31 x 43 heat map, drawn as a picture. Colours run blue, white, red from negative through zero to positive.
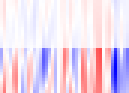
The halves do not mirror each other. Overall the values sit about 50% of the way up the scale. Streaks run downward. The top part is calmer, up to a seam about 50% of the way down.
